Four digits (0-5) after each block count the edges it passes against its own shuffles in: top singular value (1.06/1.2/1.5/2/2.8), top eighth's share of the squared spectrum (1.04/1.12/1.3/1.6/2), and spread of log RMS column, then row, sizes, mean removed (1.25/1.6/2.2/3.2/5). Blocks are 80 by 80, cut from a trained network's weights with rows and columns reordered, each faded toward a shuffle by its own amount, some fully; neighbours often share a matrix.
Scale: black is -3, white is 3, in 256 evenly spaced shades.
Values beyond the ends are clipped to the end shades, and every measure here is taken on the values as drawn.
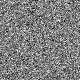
0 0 0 0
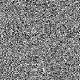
3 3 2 2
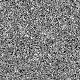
1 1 0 0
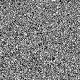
2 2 0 0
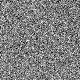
0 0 0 0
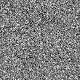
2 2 0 1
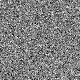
0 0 0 0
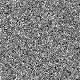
0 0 0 0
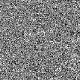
2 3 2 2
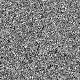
1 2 0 1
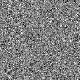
2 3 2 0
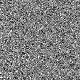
2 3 1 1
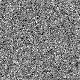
1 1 0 0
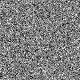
1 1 0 0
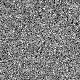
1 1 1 0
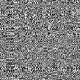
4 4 2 3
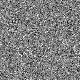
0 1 0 0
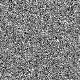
1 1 1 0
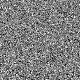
1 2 0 0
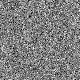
1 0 0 0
